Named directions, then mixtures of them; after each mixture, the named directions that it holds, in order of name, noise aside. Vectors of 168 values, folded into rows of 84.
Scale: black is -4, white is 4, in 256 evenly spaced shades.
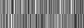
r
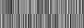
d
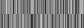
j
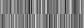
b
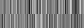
b, j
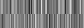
b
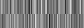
b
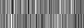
r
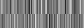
b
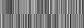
d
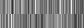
r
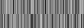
j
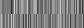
d, r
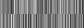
d, r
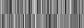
b, d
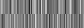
b
